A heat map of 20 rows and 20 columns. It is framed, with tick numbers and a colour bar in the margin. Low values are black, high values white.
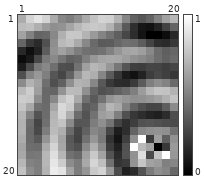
Odd rows or columns: none. Rings: centred on the bottom right. Ninth with the lowest average: top right. Odd patch: rougher, in the bottom right. Roughest part: bottom right. Mirror symmetry: none.
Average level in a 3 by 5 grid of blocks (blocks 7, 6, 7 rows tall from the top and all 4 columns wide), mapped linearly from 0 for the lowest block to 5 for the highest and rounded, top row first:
2 4 5 2 0 / 4 5 3 1 2 / 4 5 4 1 3
